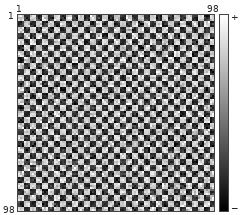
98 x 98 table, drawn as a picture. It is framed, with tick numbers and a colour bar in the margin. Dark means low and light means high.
Average level on the scale: 50%. Slope: none. Grain: checkered. Seam: none. Histogram: two levels. Odd rows or columns: none.
